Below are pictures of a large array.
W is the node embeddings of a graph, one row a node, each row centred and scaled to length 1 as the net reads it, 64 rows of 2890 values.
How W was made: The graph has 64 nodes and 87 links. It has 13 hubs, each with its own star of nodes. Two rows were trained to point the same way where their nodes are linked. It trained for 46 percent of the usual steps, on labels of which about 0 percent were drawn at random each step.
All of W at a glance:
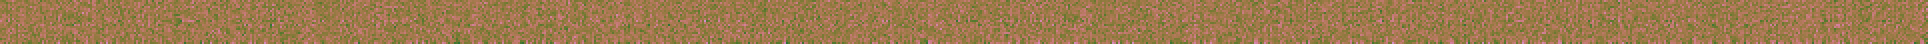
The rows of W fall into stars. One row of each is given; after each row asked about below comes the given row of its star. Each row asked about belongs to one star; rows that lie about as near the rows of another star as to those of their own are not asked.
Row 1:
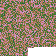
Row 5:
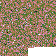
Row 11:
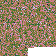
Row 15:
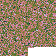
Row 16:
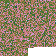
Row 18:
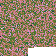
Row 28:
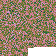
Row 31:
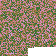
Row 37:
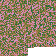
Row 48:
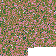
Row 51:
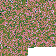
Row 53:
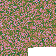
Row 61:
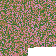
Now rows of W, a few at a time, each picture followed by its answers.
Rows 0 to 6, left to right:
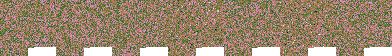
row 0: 53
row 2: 61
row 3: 15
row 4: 51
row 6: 5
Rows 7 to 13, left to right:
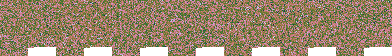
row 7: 37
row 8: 53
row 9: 31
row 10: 31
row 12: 61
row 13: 53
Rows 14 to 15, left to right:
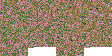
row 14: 15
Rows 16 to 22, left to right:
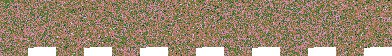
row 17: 11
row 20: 16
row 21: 5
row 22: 37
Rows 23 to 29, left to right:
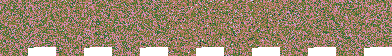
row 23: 28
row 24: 61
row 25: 1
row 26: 5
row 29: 18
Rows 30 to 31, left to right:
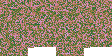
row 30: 11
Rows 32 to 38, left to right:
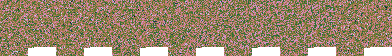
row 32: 31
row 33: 11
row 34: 28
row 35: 15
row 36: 51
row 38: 37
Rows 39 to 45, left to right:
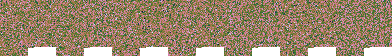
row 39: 15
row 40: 51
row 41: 48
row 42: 61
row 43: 53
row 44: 53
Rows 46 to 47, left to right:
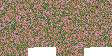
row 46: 1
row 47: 5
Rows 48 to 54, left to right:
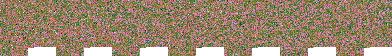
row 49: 1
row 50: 1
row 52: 37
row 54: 37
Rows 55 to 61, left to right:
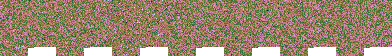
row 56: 31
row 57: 61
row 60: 18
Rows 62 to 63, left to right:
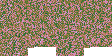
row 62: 48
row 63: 48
